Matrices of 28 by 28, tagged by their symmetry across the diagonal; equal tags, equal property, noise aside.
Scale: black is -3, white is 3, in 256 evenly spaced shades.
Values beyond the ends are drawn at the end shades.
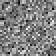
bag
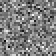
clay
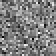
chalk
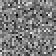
clay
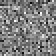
clay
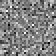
bag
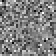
chalk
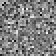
bag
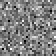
clay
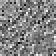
bag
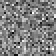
chalk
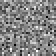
clay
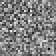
bag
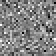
clay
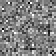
bag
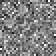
bag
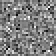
chalk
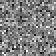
clay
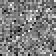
chalk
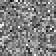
clay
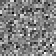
bag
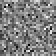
chalk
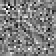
chalk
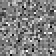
chalk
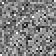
bag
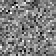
clay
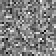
clay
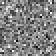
bag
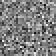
chalk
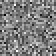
chalk
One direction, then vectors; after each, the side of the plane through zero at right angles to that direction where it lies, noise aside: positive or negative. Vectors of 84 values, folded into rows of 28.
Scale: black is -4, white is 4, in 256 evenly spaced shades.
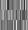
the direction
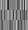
positive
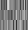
negative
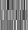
positive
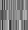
negative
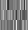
positive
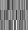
positive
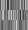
positive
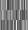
positive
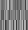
negative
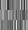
positive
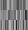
negative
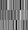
negative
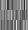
positive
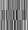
positive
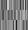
negative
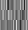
positive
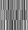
positive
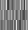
positive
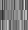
negative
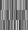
positive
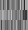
positive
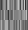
negative
